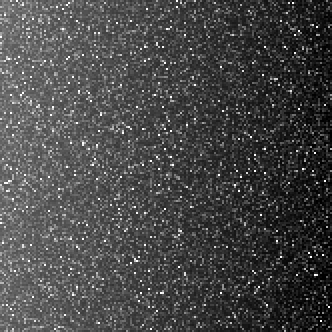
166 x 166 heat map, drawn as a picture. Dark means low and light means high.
Average level on the scale: 30%. Slope: up to the left. Grain: fine. Stripes: none. Histogram: skewed, a long tail of high values.
